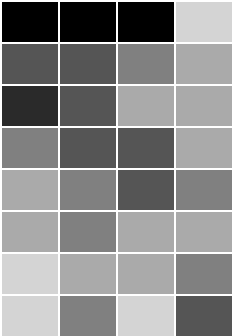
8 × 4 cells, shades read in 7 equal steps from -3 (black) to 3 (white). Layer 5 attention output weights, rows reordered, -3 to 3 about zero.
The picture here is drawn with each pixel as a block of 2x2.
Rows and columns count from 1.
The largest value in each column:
2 1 2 2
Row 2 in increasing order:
-1 -1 0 1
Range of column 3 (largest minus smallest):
5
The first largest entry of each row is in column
4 4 3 4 1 1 1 1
